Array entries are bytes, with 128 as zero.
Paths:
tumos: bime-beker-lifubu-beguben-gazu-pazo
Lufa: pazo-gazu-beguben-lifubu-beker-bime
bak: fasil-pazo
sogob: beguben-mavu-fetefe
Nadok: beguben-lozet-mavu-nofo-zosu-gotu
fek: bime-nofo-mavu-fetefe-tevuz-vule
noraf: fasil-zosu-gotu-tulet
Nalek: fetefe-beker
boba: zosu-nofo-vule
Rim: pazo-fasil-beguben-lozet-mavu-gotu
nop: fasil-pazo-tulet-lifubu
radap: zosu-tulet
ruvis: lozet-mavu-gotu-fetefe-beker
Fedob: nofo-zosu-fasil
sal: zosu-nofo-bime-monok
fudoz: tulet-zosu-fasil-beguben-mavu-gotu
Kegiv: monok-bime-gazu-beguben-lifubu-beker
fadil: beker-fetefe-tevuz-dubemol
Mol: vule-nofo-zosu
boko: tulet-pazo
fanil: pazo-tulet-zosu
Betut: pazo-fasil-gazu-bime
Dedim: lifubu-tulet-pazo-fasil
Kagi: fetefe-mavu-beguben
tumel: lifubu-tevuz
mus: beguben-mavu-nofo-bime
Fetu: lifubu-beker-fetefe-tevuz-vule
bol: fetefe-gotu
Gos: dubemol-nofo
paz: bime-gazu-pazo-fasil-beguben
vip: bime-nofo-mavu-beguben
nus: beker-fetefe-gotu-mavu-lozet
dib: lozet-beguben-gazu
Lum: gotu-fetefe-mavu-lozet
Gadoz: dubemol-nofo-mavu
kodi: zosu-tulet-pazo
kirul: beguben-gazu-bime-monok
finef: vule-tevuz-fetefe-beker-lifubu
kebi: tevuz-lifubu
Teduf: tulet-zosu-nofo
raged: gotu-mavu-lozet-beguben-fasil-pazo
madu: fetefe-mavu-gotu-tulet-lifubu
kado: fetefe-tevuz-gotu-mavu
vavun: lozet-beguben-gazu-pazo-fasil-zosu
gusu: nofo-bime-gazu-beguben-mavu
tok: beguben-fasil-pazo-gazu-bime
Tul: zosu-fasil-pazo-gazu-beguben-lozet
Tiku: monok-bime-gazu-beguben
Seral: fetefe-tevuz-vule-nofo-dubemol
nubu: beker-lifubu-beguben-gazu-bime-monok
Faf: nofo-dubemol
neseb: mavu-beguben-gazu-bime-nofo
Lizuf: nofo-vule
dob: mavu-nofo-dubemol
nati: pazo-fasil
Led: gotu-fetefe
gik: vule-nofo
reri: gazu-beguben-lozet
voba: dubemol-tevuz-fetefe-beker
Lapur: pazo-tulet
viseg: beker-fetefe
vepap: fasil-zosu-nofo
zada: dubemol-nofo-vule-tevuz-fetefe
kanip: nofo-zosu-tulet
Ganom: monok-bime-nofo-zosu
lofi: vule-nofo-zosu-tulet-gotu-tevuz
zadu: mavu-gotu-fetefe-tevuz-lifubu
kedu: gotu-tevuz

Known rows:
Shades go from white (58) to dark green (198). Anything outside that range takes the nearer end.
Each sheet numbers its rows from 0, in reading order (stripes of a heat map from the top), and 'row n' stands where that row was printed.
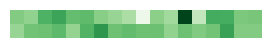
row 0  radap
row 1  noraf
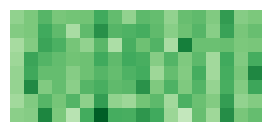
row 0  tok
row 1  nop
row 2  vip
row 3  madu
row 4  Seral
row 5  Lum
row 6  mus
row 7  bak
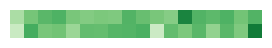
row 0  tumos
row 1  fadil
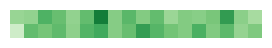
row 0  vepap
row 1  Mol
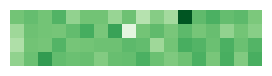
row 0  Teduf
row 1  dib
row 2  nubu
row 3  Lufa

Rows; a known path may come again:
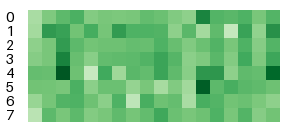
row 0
tumos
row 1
Kagi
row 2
Lufa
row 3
Betut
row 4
Lapur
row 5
Teduf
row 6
gusu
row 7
lofi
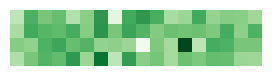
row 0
Lizuf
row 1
zadu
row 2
radap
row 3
dob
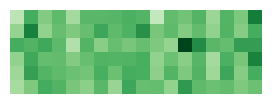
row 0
fadil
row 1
Lum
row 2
boko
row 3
Seral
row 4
madu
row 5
fek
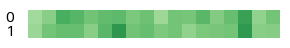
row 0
Tul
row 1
noraf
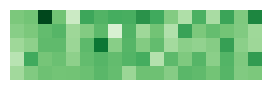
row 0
nati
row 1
kanip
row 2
vepap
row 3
nus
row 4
Nadok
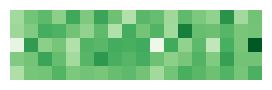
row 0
sogob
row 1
vip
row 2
viseg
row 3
nop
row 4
nubu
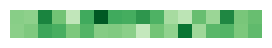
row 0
bak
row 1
kodi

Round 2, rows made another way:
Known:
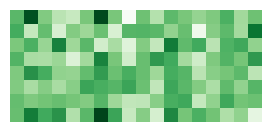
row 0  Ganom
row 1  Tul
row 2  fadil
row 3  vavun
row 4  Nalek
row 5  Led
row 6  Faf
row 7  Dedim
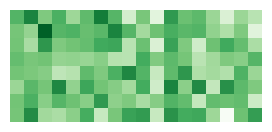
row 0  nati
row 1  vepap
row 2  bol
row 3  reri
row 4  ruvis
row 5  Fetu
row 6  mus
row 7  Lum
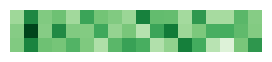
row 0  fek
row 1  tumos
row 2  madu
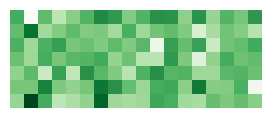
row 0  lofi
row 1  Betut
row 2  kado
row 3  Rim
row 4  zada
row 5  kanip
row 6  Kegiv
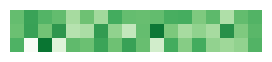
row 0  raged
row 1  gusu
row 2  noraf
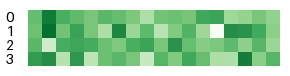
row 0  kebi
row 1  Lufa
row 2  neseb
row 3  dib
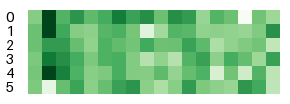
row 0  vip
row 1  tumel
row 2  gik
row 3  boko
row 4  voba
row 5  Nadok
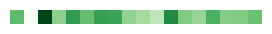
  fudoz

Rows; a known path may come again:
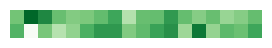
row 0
bak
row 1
lofi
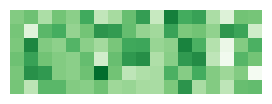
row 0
nus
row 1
Nadok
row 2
madu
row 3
zadu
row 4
Lapur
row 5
dob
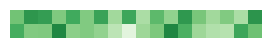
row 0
nop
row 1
Seral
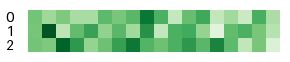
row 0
ruvis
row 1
tok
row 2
Teduf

